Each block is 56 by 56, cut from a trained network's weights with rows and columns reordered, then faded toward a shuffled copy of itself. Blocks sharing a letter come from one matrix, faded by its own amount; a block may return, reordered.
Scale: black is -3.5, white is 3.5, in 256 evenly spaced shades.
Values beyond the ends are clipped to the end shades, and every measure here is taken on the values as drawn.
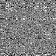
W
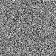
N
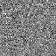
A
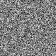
N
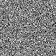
N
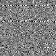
W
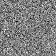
N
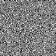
A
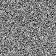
N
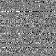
W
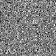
A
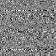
W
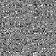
W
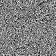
N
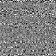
W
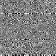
W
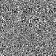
A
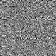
A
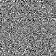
A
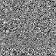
A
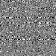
W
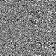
A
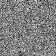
N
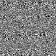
A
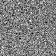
N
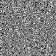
A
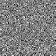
A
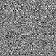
A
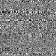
W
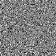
A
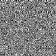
A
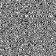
W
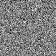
N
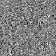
A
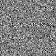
A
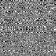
W
